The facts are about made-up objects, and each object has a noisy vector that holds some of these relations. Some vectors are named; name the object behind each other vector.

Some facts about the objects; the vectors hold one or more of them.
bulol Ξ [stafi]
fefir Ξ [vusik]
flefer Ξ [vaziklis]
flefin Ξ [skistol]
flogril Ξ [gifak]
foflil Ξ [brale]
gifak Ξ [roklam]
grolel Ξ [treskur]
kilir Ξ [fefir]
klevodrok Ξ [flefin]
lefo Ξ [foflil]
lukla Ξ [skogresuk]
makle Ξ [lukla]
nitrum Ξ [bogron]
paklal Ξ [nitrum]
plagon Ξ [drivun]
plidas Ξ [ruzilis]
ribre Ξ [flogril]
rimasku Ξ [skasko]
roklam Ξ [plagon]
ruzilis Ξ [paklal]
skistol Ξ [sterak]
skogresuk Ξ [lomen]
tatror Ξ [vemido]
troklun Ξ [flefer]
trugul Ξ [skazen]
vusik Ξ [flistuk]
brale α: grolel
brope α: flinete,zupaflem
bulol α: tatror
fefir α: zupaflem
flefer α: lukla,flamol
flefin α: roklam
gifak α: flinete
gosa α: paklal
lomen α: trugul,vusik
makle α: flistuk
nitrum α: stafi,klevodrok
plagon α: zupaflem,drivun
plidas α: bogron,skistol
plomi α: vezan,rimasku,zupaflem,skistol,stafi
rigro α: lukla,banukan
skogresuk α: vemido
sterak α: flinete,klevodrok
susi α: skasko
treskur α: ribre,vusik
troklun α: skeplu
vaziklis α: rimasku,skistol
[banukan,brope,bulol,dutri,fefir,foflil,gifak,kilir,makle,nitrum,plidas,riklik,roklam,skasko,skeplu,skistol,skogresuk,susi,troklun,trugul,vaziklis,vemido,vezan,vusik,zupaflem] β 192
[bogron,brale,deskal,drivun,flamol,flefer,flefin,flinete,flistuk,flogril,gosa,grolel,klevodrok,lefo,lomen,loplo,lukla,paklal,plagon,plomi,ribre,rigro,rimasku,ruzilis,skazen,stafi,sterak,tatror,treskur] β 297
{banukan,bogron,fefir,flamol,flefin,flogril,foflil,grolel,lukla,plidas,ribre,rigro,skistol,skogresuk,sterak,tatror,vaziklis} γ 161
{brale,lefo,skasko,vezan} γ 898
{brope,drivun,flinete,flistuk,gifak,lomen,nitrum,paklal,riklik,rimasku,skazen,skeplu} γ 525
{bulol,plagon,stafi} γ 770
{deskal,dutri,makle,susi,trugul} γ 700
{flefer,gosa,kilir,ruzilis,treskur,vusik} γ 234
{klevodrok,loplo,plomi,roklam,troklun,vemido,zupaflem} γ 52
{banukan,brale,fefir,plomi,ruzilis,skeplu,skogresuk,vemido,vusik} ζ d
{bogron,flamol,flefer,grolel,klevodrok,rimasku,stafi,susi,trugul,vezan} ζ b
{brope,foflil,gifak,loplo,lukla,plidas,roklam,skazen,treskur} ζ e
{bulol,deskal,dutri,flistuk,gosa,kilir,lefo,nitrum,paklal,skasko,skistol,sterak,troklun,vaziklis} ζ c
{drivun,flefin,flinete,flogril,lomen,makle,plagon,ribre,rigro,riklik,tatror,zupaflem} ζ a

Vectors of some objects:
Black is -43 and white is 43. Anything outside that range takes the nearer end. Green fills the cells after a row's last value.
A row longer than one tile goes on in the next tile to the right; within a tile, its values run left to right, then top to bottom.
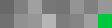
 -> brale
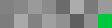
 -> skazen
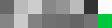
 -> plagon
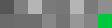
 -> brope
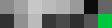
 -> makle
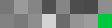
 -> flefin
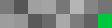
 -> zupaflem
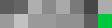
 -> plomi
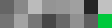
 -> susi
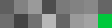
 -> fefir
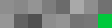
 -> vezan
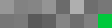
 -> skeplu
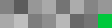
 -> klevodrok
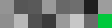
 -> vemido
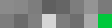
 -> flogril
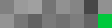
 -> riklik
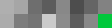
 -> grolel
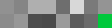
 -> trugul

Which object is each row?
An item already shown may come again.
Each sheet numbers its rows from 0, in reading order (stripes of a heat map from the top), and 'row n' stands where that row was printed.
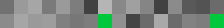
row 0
lomen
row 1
foflil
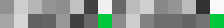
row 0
stafi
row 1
plagon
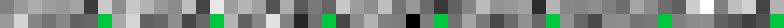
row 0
deskal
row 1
stafi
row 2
tatror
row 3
flistuk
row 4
susi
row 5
vezan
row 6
bulol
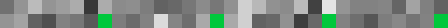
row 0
dutri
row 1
flogril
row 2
stafi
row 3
skasko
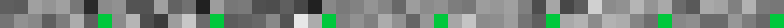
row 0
troklun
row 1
vemido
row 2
skogresuk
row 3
lefo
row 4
ruzilis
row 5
gosa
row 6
kilir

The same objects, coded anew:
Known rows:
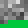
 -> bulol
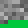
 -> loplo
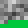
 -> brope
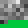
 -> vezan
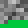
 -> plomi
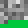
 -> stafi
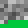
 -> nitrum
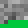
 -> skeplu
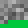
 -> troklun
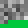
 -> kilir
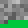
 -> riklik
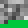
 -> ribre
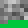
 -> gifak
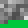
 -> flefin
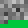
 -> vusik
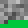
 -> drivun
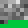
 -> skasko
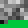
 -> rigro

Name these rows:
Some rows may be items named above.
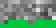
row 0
riklik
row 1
sterak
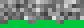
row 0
gosa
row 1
sterak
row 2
plagon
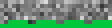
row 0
kilir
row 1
dutri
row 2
skogresuk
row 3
gosa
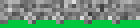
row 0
flinete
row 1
klevodrok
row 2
stafi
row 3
ruzilis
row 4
skeplu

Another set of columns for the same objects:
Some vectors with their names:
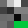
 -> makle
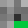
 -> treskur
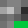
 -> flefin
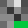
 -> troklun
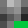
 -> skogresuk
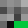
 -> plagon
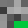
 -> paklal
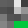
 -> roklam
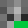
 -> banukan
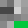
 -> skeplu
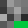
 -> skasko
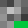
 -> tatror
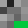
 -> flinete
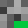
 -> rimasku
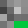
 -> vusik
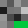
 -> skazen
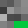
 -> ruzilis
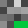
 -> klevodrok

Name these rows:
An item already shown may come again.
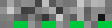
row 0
brale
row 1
loplo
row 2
stafi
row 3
lomen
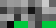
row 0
plagon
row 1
riklik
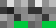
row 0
bulol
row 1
bulol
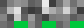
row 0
vezan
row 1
trugul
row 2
brale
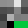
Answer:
brope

